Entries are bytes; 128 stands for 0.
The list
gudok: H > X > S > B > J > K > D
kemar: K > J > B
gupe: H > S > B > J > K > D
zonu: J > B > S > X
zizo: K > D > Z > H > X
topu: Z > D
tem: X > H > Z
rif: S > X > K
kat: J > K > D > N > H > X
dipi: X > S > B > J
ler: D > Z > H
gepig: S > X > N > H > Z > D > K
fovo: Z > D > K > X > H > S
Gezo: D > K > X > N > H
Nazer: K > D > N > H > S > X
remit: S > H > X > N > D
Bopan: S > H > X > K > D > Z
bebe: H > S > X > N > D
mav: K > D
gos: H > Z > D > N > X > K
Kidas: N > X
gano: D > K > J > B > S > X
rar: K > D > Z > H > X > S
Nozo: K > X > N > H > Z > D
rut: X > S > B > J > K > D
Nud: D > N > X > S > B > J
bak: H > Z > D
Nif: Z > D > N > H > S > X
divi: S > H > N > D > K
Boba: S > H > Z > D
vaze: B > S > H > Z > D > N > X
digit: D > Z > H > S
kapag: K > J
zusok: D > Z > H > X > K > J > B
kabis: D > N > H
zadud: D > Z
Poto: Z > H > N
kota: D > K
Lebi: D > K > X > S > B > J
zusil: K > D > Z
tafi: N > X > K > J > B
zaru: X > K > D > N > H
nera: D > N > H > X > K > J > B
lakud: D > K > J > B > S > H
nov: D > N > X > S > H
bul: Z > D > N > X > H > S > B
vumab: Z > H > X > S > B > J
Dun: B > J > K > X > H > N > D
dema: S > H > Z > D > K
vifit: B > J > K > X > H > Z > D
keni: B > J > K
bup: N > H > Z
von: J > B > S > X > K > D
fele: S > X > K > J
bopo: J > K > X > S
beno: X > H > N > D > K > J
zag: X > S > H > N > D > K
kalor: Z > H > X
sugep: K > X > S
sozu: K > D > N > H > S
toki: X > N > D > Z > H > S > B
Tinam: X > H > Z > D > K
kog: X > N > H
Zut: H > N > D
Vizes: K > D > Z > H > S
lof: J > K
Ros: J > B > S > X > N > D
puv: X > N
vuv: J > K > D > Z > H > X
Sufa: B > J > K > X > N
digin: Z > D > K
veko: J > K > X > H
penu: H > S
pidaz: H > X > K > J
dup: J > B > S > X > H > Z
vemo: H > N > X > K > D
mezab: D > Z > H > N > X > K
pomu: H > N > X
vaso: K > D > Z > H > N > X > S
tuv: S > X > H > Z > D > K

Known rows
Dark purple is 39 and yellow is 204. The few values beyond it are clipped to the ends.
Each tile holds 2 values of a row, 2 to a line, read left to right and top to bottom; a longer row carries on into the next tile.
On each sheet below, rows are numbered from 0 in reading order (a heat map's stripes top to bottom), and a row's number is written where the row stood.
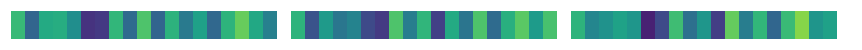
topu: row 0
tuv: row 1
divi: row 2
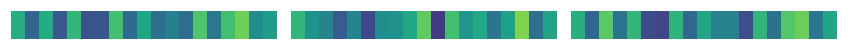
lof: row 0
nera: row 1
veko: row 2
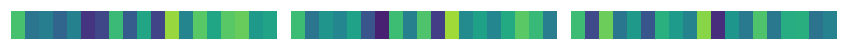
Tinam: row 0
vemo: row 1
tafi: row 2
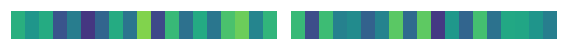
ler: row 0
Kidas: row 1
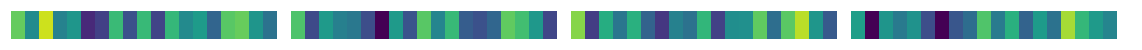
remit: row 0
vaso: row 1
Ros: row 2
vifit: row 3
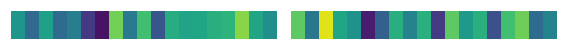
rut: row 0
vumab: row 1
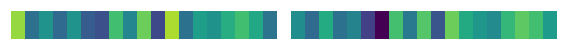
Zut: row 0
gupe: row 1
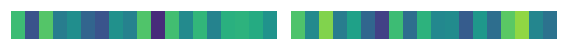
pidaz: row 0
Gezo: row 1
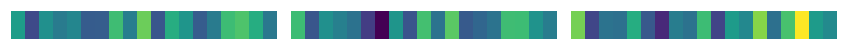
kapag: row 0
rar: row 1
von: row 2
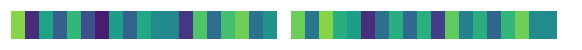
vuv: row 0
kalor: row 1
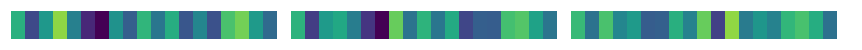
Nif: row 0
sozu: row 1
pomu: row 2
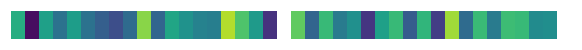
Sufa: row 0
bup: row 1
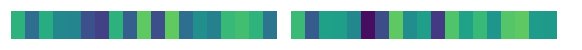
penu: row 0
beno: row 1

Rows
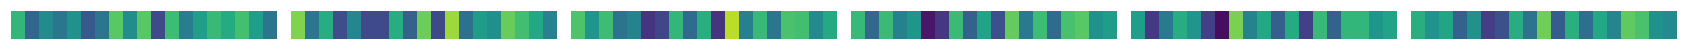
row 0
puv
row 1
bak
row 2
Boba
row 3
Bopan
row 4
gepig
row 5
zadud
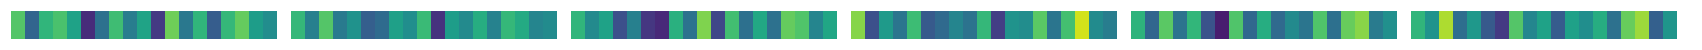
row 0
Poto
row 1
fele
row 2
digit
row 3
zonu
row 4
bopo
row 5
Lebi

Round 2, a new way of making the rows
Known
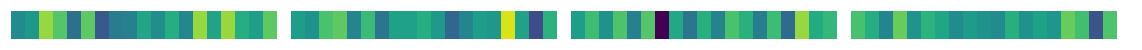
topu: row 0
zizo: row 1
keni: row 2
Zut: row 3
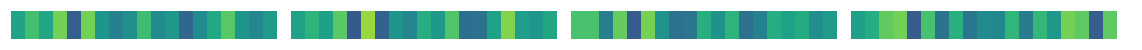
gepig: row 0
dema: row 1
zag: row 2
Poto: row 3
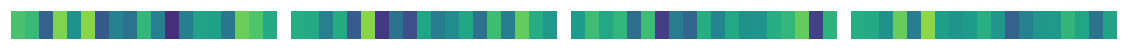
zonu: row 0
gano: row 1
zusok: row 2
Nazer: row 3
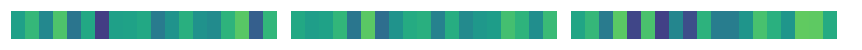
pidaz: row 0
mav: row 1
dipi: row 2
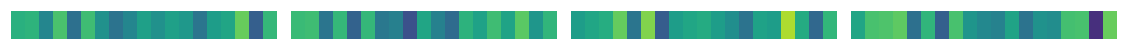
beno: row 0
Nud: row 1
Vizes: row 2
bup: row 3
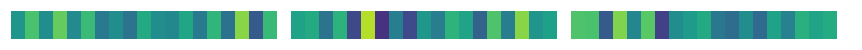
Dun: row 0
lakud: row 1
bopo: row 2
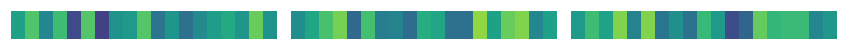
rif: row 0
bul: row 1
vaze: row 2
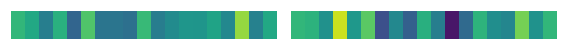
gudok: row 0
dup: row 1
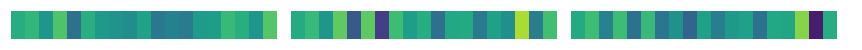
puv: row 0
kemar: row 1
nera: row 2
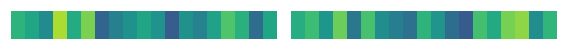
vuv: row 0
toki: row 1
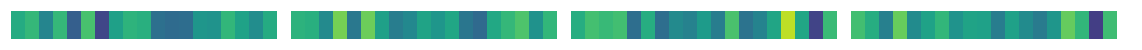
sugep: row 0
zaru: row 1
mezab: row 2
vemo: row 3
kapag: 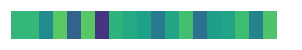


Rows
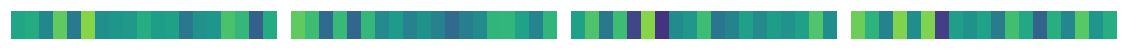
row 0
sozu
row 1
nov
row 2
fele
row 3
lof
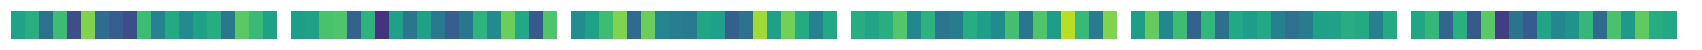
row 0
rut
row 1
kalor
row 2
Nif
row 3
bak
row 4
Kidas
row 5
Lebi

